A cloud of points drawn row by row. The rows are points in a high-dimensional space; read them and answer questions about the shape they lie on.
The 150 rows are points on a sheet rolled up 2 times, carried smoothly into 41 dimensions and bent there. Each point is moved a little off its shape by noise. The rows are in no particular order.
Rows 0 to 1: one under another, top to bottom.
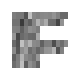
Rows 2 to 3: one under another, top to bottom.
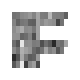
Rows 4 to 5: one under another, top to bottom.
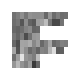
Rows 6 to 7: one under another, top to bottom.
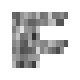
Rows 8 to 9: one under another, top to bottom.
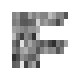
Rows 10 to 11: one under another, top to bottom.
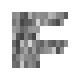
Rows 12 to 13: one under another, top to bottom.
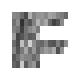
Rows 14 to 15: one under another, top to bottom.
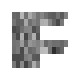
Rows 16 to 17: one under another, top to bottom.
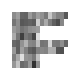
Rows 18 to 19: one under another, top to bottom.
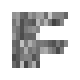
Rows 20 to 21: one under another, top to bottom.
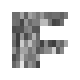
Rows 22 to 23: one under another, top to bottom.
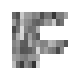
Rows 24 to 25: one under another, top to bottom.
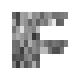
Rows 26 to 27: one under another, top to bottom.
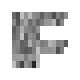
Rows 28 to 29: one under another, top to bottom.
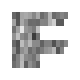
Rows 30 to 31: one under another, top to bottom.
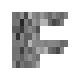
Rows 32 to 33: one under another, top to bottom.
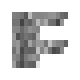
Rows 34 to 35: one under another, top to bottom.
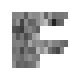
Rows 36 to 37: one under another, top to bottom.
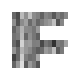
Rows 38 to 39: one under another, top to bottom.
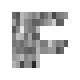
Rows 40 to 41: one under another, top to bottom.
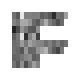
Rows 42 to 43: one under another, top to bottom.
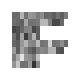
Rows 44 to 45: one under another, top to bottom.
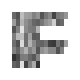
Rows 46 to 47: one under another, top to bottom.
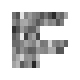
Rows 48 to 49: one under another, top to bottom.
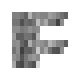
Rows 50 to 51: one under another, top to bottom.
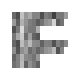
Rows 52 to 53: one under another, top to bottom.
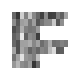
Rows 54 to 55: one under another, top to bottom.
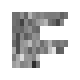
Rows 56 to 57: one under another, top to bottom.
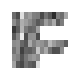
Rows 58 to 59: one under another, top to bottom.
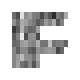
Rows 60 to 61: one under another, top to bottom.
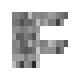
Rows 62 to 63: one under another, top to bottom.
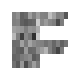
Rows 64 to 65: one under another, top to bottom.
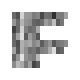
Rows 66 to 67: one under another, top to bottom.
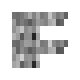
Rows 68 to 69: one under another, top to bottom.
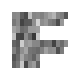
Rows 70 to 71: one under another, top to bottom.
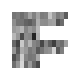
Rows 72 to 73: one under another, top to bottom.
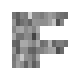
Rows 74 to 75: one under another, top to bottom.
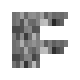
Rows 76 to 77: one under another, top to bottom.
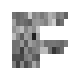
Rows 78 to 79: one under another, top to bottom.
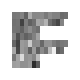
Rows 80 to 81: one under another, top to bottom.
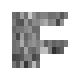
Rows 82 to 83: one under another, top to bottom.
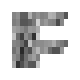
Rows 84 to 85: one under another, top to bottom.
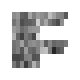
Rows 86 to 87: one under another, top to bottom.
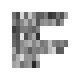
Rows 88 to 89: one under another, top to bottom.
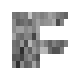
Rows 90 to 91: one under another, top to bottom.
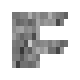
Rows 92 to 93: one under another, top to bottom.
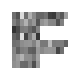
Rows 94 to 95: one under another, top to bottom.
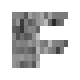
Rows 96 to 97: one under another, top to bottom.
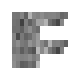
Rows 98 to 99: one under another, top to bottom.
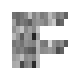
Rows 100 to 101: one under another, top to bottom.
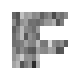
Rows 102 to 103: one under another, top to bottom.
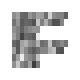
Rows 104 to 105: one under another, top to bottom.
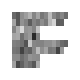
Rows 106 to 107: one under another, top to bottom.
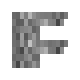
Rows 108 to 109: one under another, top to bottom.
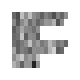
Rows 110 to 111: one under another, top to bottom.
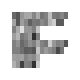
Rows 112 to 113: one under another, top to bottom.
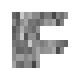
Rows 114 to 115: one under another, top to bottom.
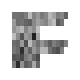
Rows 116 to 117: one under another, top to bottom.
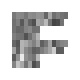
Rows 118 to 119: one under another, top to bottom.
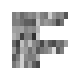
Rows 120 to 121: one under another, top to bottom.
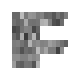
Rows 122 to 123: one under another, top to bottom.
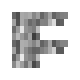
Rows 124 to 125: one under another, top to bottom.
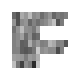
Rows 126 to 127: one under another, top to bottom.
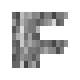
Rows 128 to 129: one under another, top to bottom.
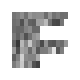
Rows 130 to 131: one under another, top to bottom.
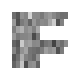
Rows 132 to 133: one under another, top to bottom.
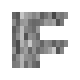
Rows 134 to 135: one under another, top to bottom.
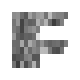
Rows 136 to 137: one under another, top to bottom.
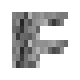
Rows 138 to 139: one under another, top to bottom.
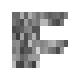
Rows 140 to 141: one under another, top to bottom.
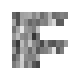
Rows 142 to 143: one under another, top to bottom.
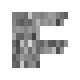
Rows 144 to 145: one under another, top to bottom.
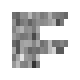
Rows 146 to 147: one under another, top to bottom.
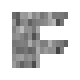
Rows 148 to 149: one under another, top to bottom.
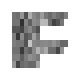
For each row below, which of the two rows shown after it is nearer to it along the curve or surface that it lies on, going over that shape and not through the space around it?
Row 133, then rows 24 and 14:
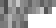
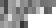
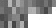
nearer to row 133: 14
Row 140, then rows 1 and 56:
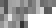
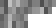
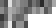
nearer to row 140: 56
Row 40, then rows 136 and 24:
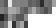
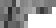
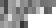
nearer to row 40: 24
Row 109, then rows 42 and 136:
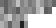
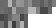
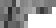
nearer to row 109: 136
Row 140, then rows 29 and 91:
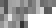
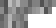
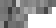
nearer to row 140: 29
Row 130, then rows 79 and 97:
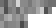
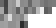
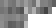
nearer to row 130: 97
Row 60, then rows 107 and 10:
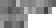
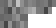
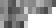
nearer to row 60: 107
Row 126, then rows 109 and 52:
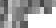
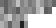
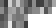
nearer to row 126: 52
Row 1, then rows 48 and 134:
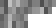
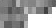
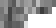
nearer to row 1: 48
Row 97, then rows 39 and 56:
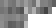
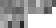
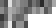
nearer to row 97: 39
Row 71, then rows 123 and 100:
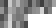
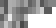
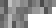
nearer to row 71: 123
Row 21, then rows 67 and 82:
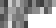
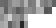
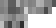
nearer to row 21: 67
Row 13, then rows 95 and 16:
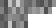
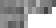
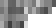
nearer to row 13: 95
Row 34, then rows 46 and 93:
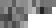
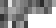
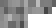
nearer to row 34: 93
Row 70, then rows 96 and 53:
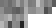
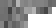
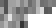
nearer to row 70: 53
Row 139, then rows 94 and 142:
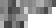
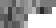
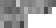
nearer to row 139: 94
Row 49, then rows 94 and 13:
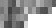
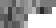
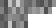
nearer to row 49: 94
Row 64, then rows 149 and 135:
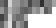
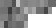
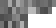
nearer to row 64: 135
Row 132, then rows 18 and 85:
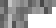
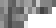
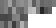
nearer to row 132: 85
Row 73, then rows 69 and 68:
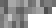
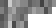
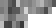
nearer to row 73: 69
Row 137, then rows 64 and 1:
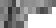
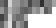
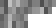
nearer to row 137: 1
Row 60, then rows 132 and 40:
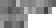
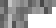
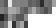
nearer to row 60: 132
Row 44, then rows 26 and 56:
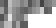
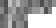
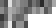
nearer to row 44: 56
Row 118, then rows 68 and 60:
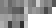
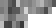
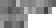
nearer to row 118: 68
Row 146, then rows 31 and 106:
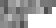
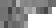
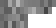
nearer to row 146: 31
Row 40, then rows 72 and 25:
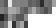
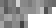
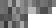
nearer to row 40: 25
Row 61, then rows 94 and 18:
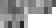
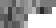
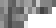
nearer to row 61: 18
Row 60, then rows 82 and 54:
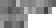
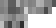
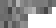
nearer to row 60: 54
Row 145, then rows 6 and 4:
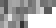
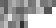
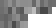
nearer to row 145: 6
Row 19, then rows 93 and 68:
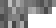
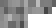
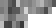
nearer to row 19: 93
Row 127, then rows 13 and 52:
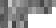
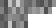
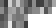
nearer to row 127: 13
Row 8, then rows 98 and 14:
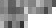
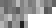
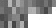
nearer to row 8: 98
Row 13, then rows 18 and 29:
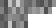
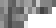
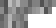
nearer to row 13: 29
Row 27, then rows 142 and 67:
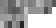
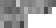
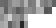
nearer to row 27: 67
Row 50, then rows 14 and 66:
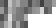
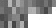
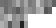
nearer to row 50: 66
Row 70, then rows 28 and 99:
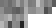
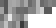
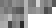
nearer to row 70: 99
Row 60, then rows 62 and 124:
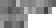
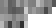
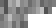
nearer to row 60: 124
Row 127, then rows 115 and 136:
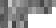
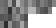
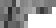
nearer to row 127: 115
